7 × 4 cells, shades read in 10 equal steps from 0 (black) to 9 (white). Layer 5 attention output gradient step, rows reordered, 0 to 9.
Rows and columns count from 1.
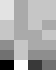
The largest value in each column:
8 9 7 7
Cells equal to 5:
3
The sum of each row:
28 28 26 26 24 21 15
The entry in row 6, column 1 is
4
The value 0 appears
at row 7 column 1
